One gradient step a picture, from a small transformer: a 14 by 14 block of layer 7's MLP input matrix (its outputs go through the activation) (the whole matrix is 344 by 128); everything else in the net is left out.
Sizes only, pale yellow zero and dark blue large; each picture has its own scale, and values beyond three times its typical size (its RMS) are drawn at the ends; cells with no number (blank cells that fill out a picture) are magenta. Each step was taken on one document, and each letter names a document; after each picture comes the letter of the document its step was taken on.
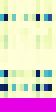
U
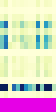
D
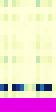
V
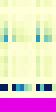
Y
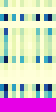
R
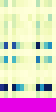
V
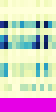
D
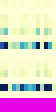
D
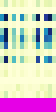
R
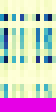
R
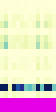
V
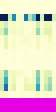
U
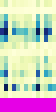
D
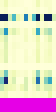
U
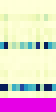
D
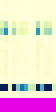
Y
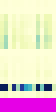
Y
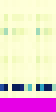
V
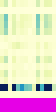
Y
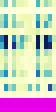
Y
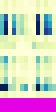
Y
